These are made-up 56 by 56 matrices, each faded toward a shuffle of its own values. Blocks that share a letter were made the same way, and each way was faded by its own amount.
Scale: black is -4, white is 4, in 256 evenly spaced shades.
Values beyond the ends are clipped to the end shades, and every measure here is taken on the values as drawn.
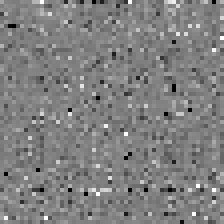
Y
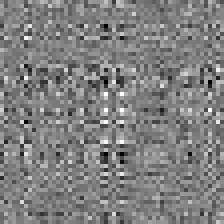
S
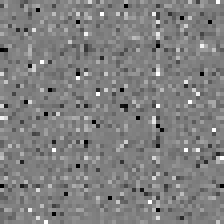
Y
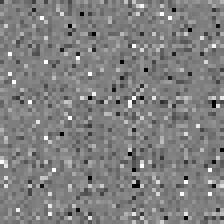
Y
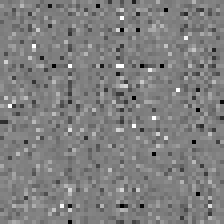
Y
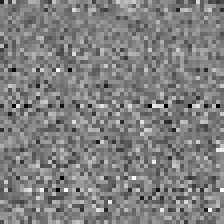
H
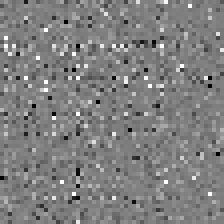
Y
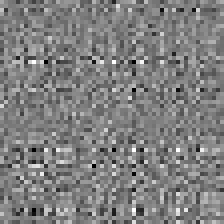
S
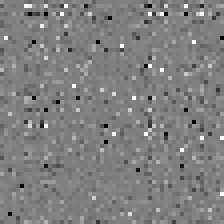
Y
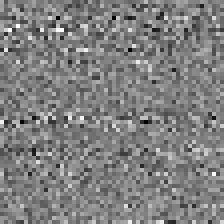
H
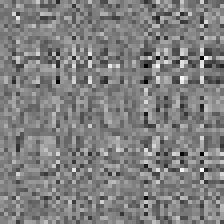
S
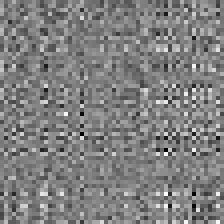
S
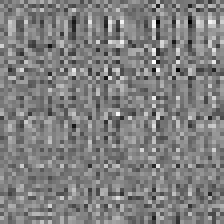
S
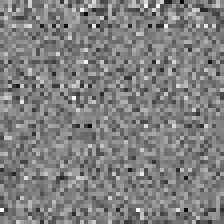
H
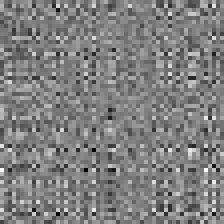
S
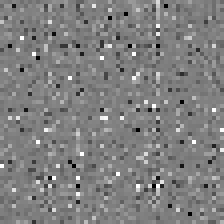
Y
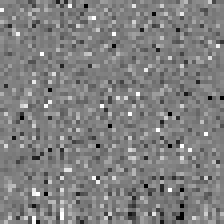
Y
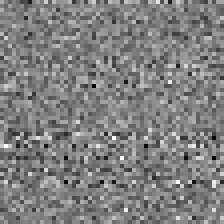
H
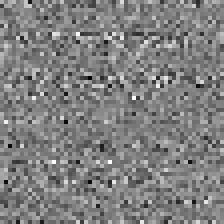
H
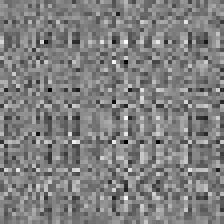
S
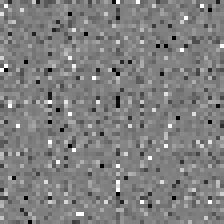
Y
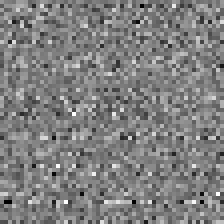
H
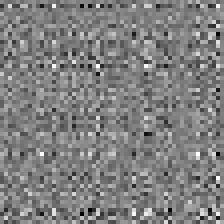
S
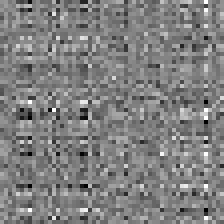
S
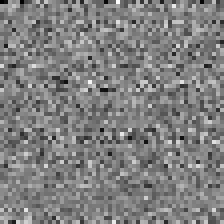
H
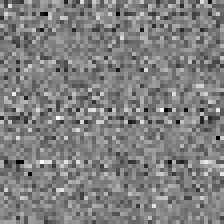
H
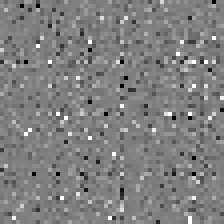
Y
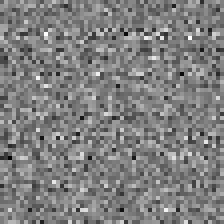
H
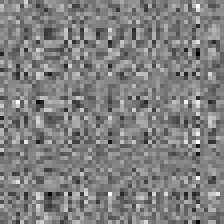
S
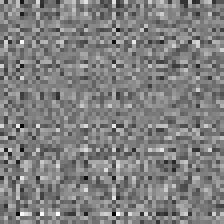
S
